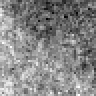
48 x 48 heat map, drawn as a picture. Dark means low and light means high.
There are no regular stripes. The field climbs toward the bottom left. Neither half mirrors the other. No single row or column stands out from its neighbours.
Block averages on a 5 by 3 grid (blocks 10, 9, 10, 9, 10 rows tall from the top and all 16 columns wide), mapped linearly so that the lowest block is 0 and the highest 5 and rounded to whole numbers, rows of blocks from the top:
200 | 411 | 432 | 442 | 544
